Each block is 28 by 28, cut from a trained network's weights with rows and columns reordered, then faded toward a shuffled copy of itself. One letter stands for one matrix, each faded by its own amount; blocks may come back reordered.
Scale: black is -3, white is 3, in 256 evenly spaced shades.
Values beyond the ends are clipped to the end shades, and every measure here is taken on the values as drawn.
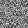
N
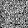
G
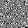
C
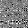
C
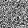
N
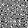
C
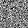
G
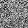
N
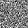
G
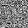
N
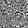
C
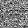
N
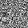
N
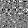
C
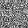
N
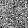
G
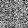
G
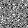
C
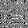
C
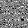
C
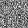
N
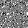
C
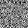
N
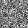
N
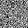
G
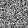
G
